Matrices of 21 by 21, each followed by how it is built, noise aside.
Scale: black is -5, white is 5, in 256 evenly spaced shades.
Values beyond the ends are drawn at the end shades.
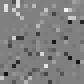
sparse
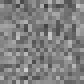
low rank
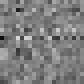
low rank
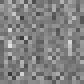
low rank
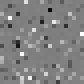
sparse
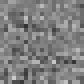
low rank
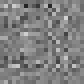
low rank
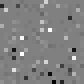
sparse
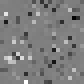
sparse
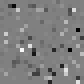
sparse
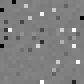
sparse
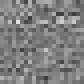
low rank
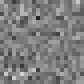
low rank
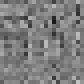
low rank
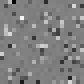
sparse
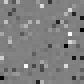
sparse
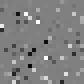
sparse
